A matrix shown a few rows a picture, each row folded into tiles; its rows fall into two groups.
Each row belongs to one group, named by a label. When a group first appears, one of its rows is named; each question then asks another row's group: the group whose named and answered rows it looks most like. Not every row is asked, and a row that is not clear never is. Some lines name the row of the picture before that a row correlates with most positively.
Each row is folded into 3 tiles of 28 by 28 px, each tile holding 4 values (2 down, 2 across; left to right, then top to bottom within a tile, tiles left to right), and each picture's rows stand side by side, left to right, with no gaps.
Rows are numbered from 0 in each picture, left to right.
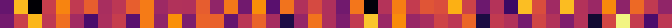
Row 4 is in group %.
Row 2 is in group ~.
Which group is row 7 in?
%
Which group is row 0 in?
%
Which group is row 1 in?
%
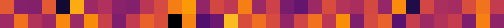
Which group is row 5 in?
%
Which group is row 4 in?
~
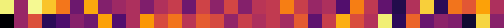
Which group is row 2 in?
~
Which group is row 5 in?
%
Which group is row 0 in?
%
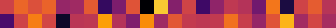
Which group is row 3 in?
%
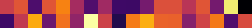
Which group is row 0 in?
%
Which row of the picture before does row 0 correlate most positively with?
3
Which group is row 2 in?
~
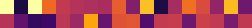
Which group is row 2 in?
~
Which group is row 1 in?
~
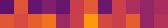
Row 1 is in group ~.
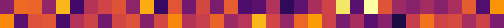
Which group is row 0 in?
~
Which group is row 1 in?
~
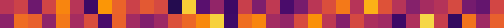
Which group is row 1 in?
~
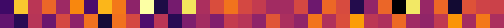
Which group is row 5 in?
%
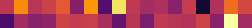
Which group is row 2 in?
%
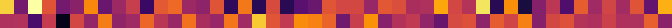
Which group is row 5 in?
~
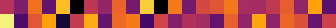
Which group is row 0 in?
~
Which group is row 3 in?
~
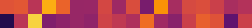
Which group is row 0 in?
%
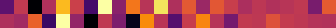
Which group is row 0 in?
%
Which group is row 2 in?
%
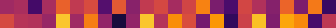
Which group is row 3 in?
~
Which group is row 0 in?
%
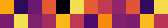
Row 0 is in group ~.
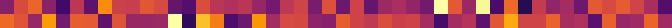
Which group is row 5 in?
~
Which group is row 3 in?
~
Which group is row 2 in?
~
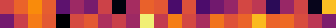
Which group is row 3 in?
~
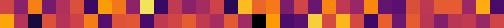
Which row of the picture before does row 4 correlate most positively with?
3
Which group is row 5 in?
~
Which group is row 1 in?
~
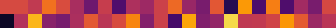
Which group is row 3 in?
%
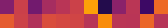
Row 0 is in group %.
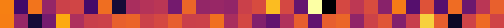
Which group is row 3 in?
~
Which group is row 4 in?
~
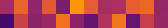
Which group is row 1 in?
%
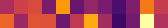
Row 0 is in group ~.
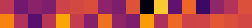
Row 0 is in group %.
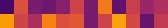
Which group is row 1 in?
%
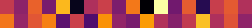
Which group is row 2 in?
%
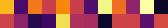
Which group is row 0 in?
%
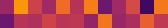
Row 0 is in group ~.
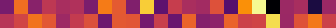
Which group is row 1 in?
~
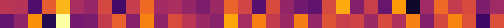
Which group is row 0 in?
%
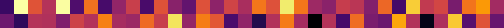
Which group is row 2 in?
~
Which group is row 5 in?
%
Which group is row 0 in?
~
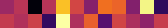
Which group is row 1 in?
~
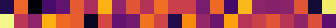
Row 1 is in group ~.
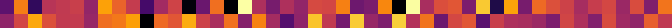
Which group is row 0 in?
%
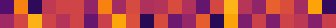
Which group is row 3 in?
~
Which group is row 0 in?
%
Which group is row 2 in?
%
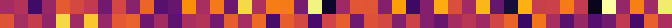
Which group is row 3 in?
~
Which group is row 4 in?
~
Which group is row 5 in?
~
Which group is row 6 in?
~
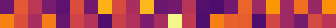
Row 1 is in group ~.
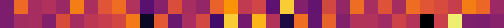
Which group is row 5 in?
%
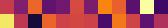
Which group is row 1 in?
~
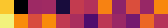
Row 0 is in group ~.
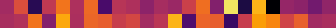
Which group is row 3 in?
~
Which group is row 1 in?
~
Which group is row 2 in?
~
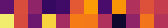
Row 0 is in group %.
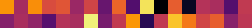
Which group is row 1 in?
~
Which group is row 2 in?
~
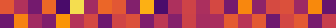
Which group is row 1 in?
~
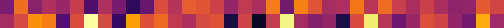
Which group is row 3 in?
%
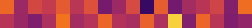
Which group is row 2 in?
~
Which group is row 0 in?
%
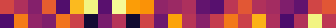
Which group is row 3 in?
%
